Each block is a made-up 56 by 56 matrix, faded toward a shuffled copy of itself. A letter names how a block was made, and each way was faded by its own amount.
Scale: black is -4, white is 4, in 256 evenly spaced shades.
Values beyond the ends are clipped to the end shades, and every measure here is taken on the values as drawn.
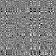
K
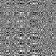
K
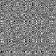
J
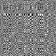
K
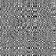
K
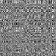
J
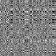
K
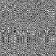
J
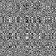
K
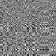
J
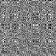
J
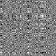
J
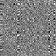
J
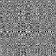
J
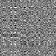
J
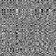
J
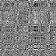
K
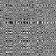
K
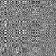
K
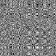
J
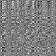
K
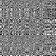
K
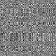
J
